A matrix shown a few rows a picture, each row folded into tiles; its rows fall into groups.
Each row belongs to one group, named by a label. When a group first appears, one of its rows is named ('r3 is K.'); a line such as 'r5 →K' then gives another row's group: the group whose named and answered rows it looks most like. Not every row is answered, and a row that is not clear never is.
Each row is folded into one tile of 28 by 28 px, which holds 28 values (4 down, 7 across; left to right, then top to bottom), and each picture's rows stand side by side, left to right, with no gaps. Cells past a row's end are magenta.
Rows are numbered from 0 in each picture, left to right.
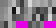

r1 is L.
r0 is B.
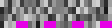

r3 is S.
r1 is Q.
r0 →L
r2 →Q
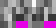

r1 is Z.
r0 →B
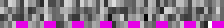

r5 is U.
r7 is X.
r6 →S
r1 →X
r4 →L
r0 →S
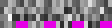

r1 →S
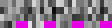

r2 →X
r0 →X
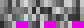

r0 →L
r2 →S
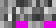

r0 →U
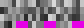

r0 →X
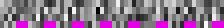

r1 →U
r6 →Z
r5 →Z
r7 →Z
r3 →B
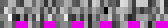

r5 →X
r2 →B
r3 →U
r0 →B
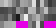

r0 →L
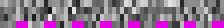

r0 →Z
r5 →L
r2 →B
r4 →Q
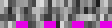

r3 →X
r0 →Z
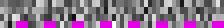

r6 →X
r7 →X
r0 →Q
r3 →S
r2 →L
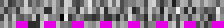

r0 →Q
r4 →Z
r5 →U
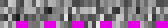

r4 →X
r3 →Q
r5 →U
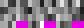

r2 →X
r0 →X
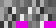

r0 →L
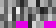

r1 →L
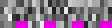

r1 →X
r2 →Q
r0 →B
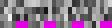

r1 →L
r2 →B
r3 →Q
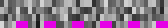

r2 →B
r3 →X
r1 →Q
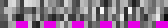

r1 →X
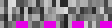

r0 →U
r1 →X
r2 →Q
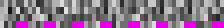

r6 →S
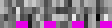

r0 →Z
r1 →L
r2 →X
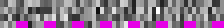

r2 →B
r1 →L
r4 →S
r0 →S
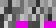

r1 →Q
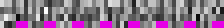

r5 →S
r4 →Z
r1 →U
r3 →Z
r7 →Q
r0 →X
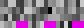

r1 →S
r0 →S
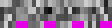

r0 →L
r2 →S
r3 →Z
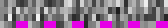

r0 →U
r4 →X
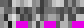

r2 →L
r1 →L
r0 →Q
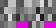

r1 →L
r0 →B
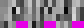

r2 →Z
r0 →B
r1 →U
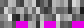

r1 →Q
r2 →X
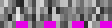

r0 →Z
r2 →X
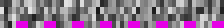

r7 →X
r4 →Q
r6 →S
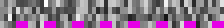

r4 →X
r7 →L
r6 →X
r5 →Z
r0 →U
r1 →Q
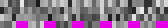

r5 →Q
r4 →S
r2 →X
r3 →Z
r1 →Q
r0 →X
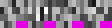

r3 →Q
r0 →X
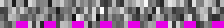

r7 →B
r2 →L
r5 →Z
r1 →Z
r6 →Z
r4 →Q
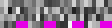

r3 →L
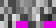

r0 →Q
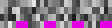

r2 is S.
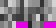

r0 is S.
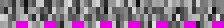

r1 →S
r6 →L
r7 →L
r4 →X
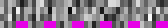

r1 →U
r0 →U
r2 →B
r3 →Q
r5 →U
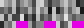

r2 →X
